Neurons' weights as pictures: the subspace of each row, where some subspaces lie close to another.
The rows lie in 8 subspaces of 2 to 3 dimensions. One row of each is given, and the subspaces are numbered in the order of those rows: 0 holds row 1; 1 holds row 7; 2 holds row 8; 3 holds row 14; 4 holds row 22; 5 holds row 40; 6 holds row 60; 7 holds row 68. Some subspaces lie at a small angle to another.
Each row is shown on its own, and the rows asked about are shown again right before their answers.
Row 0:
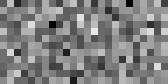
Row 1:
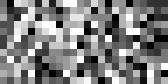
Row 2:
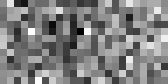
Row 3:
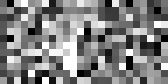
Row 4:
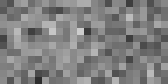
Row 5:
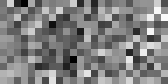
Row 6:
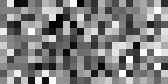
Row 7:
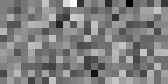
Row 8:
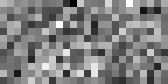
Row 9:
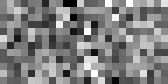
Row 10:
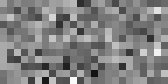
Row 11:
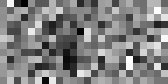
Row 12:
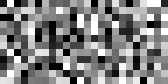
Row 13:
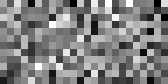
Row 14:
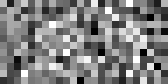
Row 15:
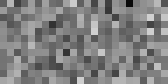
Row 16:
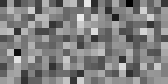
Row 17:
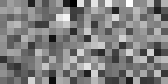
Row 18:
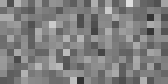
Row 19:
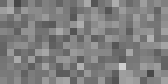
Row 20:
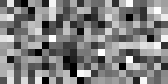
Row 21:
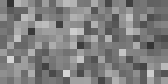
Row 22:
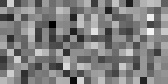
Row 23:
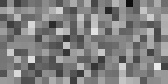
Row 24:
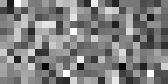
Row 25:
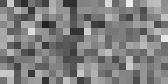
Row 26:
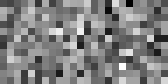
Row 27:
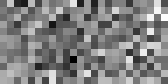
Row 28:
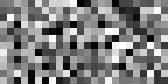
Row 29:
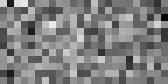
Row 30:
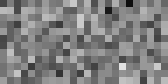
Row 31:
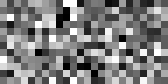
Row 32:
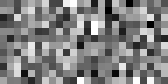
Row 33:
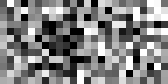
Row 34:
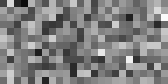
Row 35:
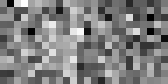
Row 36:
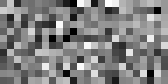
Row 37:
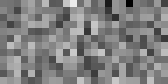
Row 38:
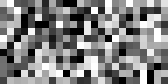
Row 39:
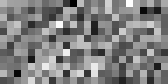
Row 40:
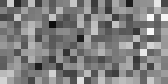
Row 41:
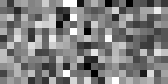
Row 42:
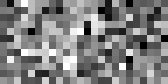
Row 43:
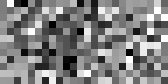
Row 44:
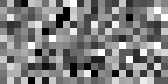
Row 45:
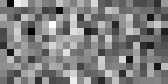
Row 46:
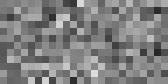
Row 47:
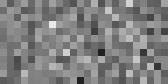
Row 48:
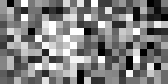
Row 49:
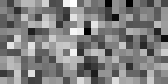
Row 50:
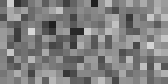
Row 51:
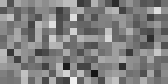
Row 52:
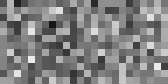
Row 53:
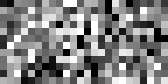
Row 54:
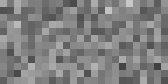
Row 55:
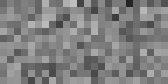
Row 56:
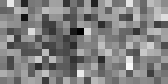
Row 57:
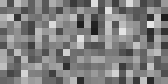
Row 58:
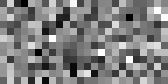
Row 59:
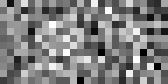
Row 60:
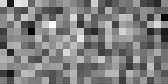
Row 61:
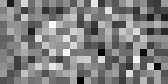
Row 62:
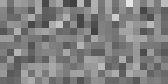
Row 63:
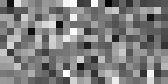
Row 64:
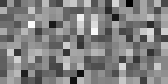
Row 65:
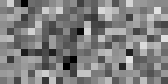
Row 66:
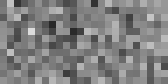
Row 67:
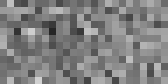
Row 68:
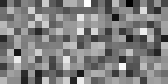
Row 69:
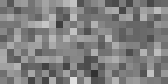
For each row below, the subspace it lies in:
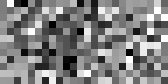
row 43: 5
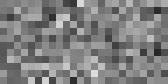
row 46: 7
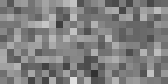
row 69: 7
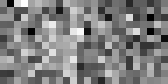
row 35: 5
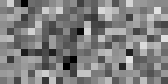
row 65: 5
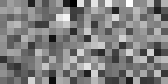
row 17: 5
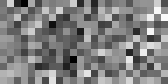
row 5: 5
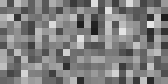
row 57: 6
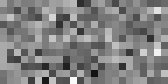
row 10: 7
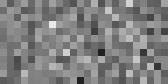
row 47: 3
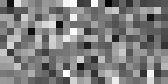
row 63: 2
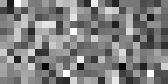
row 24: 0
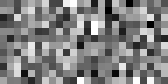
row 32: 6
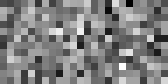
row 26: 0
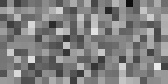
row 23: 2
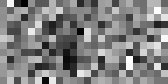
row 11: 4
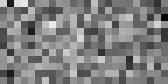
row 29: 6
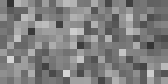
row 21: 0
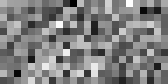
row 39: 2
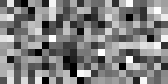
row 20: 6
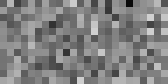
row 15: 4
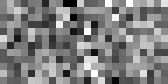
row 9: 1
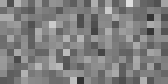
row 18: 4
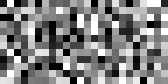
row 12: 4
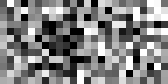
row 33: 3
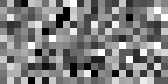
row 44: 6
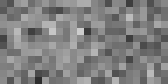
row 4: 7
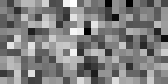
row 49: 4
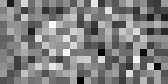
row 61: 3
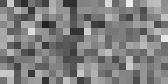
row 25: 6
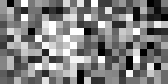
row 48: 3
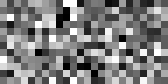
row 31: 4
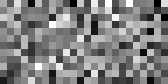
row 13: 5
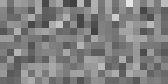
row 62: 7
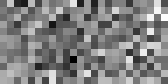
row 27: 5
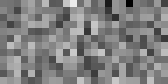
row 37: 4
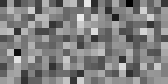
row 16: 7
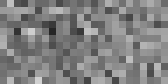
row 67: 7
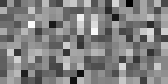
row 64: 1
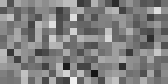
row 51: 1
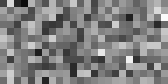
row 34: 6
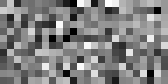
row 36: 2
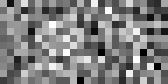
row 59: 3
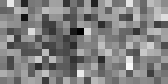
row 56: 3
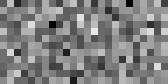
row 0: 1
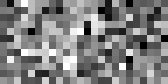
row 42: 5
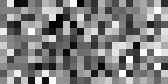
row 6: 1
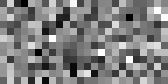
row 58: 6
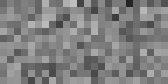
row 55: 7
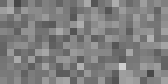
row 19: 0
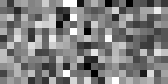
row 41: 1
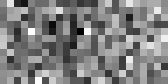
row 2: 1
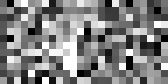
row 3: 4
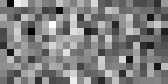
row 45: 1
